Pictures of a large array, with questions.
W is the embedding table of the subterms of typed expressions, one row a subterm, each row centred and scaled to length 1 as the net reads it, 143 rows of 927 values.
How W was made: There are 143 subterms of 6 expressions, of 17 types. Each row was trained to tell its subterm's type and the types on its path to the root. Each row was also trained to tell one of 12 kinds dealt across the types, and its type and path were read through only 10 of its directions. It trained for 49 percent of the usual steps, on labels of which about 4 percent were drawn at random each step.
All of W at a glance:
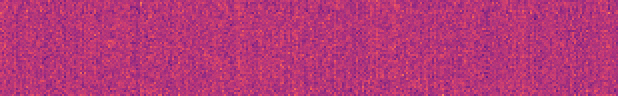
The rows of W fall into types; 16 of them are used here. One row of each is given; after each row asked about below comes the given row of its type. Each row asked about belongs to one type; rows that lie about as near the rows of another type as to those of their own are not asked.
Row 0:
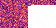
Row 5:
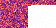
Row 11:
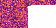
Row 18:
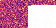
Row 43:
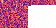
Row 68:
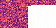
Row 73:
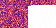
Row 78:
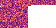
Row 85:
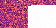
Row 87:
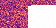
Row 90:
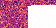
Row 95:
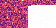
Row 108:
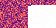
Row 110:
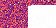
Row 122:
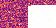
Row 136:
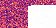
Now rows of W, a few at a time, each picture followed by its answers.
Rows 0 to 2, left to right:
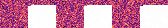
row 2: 78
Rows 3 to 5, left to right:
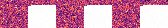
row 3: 43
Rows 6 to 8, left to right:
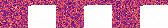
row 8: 108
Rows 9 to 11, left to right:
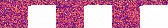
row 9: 43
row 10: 11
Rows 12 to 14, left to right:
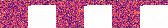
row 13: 68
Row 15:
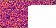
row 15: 110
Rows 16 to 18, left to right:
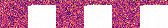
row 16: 18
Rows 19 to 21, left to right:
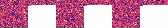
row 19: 11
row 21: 90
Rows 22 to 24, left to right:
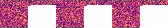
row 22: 0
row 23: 85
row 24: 136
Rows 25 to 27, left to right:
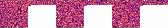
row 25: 85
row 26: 110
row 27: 110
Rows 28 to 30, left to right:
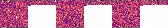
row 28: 68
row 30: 11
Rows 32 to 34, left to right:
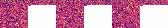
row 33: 90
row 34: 0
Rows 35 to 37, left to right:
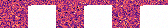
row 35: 136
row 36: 95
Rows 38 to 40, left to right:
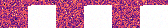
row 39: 68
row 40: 95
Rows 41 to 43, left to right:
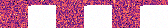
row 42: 108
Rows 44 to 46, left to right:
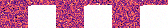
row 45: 110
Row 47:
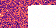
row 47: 11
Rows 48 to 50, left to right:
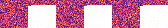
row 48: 90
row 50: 68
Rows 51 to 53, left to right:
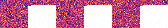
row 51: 73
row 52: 108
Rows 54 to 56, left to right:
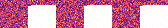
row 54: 11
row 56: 5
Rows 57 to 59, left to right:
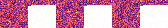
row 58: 122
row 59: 122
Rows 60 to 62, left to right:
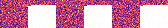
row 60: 0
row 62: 73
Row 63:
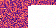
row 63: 85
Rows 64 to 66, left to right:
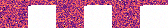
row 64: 43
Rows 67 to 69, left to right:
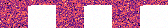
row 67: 11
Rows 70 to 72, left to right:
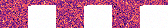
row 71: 108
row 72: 0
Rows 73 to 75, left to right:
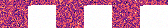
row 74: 18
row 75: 108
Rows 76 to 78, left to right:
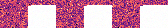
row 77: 5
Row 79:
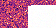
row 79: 73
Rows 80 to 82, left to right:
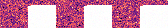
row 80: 0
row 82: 136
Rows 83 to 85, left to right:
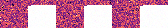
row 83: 90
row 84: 108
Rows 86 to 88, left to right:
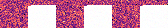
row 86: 110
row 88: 85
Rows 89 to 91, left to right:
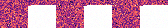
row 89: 5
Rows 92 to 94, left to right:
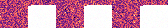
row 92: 85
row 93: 0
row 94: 108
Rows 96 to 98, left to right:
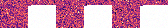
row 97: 43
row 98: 90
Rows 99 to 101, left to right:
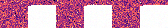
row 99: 95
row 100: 18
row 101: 78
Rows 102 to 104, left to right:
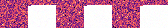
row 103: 68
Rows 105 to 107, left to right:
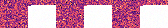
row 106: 18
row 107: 136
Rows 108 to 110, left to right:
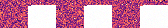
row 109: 11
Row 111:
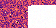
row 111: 108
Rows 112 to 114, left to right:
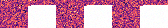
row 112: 122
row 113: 5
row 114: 11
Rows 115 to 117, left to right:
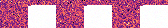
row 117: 73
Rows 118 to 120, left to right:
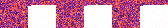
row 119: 95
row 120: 95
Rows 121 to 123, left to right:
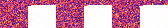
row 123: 90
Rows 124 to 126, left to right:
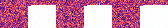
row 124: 68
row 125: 90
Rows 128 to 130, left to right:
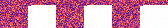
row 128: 90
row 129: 73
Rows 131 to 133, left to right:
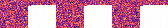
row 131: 95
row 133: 43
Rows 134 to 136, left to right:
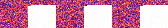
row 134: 0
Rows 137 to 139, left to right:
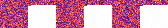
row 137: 136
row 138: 85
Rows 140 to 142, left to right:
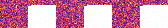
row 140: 110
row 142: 0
